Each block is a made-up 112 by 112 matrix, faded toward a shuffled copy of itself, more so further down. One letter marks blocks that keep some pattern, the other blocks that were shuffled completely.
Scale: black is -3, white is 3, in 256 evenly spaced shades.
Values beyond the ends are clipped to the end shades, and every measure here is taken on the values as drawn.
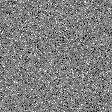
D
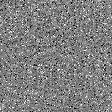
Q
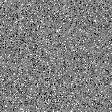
Q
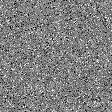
D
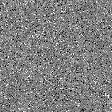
Q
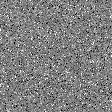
D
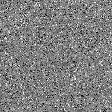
Q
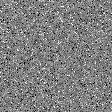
D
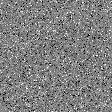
D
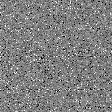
Q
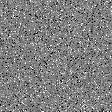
Q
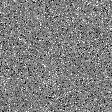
D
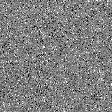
Q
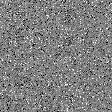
Q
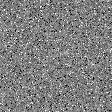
D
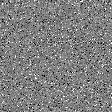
Q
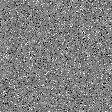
D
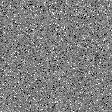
Q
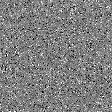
Q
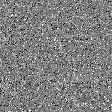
Q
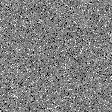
D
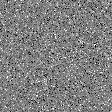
D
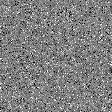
Q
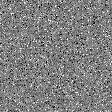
D
